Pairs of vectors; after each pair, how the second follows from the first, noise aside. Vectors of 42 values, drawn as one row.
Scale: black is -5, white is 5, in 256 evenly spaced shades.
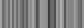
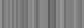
shrunk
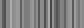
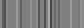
partly zeroed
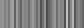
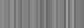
shrunk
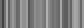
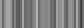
reversed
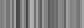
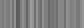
shrunk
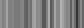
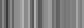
reversed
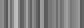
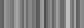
reversed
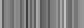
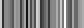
scaled up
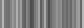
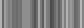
reversed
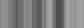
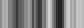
scaled up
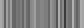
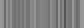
shrunk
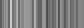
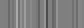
partly zeroed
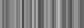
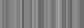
shrunk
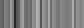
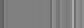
partly zeroed
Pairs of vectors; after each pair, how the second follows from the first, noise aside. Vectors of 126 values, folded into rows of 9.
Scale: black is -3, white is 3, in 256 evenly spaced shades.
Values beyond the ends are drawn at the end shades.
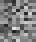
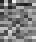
shuffled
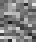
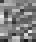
shuffled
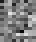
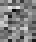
reversed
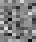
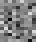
copied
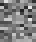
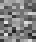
reversed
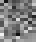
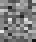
shuffled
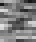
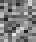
shuffled
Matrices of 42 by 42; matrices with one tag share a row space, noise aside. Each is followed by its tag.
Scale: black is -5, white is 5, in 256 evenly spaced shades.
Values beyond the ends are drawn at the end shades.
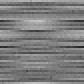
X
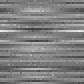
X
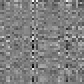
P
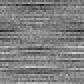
X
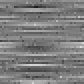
X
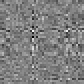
P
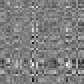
P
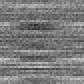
X
